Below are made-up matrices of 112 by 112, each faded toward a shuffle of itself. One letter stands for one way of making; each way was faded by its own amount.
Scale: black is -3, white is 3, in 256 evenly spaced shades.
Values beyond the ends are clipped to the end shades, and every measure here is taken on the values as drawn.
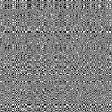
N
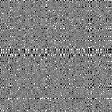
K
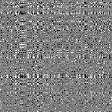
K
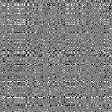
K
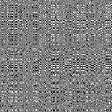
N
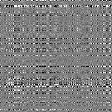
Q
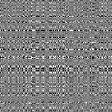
Q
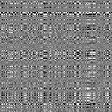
Q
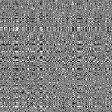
N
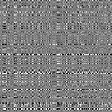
Q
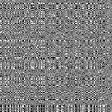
N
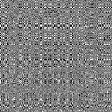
N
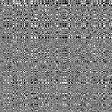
N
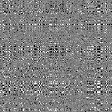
K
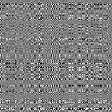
Q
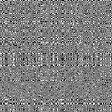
N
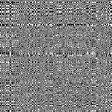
N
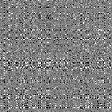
K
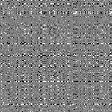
K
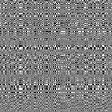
Q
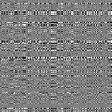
Q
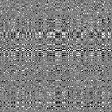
N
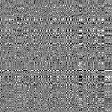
N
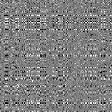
N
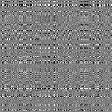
Q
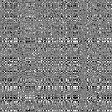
N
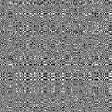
N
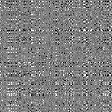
K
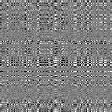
Q
